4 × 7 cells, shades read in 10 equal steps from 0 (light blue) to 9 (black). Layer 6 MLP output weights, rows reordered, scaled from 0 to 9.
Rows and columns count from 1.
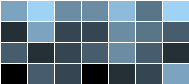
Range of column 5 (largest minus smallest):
6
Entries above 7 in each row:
0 0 0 2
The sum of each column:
23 14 21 23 14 19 14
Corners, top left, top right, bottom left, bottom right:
2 0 9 2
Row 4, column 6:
6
